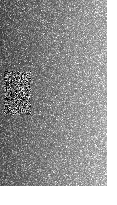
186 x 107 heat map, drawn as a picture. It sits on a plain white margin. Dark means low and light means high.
Values change most from cell to cell in the middle left. There are no regular stripes. Fine speckle covers the field. There is an overall slope up to the right. In the middle left lies a patch that is rougher than the rest.
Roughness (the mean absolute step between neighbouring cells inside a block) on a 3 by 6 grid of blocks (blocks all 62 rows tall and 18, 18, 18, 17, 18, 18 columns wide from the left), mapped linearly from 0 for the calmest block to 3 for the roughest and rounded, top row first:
000000
330000
000000
